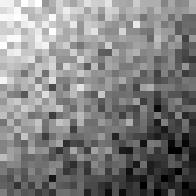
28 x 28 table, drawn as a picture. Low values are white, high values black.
Mirror symmetry: none. Grain: fine. Odd rows or columns: none. Ninth with the highest average: bottom right. Histogram: bell-shaped. Ninth with the lowest average: top left. Slope: up to the bottom right.
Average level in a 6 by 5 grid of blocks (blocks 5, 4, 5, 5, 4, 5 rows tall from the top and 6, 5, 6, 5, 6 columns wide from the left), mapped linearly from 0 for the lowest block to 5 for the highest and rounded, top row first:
0 1 1 2 2 | 0 1 2 2 3 | 1 2 2 3 3 | 2 2 3 3 4 | 2 3 3 4 5 | 3 4 4 5 5
